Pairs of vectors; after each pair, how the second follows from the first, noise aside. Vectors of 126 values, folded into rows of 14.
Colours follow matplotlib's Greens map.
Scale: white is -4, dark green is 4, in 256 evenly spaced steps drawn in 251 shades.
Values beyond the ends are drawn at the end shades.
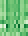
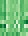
negated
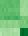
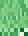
sign-scrambled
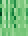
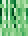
scaled up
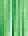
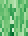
sign-scrambled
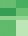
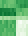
scaled up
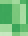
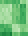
negated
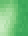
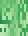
sign-scrambled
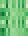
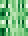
scaled up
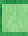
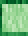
scaled up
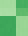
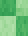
negated
